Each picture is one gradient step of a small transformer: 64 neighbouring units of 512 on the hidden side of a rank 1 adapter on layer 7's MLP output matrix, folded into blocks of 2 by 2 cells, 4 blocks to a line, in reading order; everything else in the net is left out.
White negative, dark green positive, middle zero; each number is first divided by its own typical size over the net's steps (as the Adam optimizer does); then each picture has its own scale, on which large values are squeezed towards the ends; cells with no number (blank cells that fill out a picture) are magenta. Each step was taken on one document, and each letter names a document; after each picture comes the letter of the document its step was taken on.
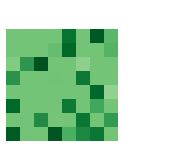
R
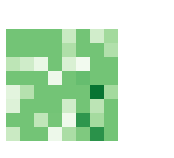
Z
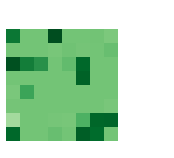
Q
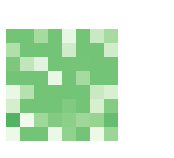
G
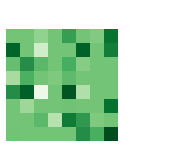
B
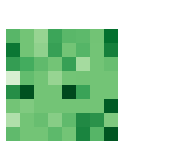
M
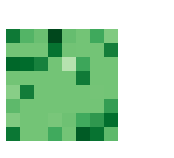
Q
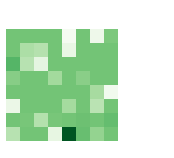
Z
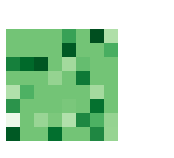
R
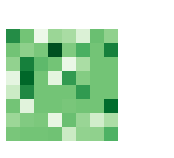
B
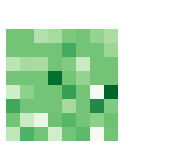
G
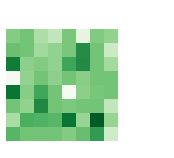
M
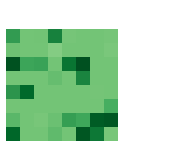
Q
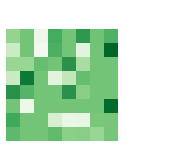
B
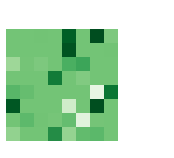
Z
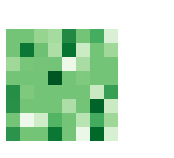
R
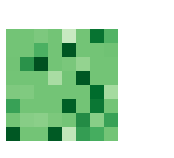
R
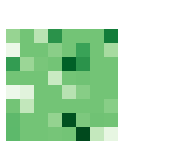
M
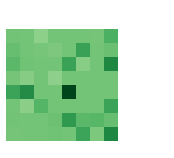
M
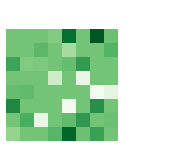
Z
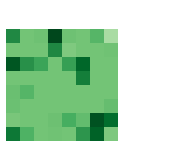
Q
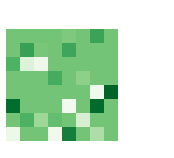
Z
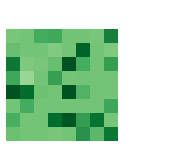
M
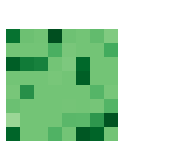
Q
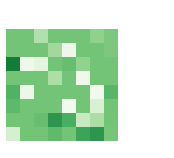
R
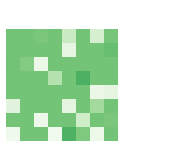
Z
